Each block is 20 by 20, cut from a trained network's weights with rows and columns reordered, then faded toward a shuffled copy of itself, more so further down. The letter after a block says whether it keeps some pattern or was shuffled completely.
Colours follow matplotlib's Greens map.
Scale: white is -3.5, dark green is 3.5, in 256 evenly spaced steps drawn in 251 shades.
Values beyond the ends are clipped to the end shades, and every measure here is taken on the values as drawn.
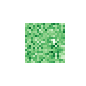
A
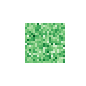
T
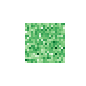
T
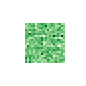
T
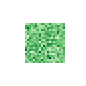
A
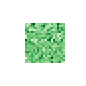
A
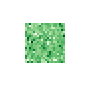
T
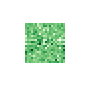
A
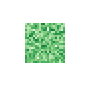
A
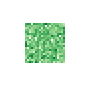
T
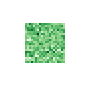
A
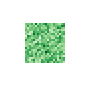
T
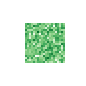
T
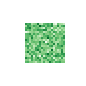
A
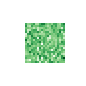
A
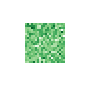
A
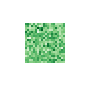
T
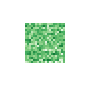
A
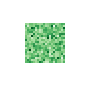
T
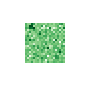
A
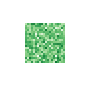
T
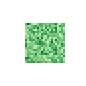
T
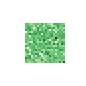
T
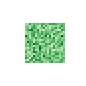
T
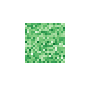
T
